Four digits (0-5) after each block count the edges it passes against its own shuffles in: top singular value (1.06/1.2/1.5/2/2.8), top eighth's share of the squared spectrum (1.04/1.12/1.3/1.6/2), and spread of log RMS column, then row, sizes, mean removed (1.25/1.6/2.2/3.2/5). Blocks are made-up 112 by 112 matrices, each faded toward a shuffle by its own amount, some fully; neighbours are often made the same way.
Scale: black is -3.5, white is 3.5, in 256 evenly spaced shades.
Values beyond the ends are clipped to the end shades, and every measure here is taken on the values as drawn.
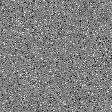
2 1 0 0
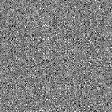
4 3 2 2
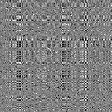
5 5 4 4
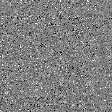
1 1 2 1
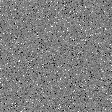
0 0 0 0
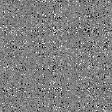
2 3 3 3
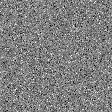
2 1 0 0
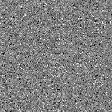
4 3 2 1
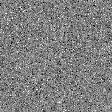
3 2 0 0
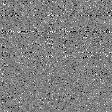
2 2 2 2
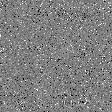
1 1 0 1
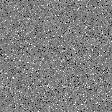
0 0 0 0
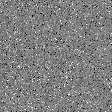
0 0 0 1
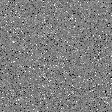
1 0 1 0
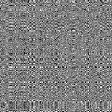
5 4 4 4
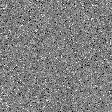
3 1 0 0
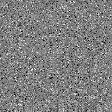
4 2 1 1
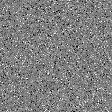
3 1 0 0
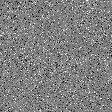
0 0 0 0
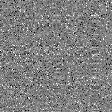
4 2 1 1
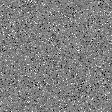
0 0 0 0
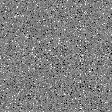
3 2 1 1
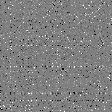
4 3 1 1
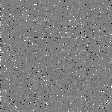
4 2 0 1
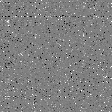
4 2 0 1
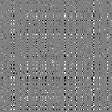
5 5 4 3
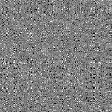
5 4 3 2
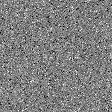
0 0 0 0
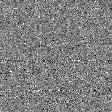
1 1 0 2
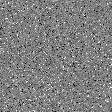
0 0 0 0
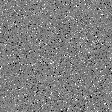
1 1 0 0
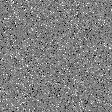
1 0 0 0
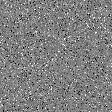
1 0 0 0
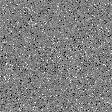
2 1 0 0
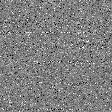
1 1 0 2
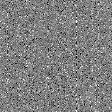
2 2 3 0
